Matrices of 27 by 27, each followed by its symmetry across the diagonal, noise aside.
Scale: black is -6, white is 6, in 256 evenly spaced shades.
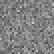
neither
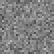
neither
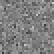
antisymmetric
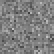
antisymmetric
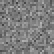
symmetric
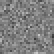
antisymmetric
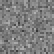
neither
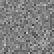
symmetric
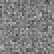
antisymmetric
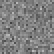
neither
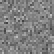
neither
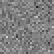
antisymmetric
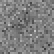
symmetric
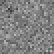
symmetric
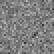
symmetric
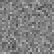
neither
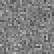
antisymmetric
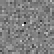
antisymmetric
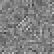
symmetric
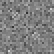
symmetric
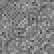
symmetric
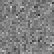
neither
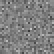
antisymmetric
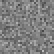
antisymmetric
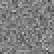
neither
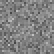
neither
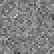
symmetric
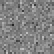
neither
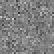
antisymmetric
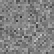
symmetric
